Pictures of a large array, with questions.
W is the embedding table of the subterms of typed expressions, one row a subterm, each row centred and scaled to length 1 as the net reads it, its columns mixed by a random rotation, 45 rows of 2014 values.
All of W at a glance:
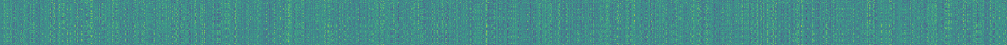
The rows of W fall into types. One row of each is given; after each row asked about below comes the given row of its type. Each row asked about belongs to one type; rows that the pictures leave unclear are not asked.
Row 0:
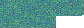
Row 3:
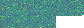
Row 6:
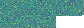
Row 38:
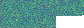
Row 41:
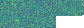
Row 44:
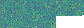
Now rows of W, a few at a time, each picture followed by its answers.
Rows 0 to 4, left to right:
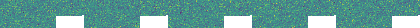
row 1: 44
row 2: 0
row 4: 38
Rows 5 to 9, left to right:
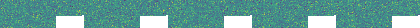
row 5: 44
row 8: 44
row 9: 41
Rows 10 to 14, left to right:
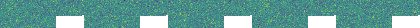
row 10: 38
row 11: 6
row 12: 38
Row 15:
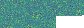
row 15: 44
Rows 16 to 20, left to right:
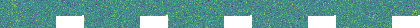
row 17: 6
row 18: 6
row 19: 6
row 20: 44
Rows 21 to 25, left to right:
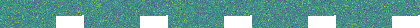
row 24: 38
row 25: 0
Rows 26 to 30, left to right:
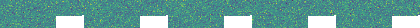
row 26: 0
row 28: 3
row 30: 38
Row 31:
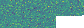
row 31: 0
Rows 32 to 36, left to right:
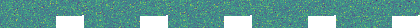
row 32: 38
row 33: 41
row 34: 41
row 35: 0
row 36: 6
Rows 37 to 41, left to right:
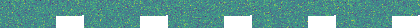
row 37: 41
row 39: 0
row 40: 41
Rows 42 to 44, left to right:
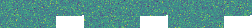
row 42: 38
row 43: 6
